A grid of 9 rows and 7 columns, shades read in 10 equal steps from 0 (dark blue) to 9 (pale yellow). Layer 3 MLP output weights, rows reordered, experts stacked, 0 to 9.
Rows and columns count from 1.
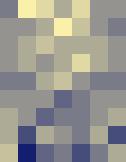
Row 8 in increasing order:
2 2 4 5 6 6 6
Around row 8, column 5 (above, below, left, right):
4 2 5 6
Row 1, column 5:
8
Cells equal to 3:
3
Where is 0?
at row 9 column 2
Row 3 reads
5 6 7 6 6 6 5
